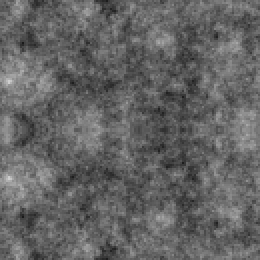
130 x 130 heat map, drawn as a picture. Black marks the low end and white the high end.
Histogram: bell-shaped. Odd rows or columns: none. Stripes: none. Grain: blotchy. Mirror symmetry: top to bottom.
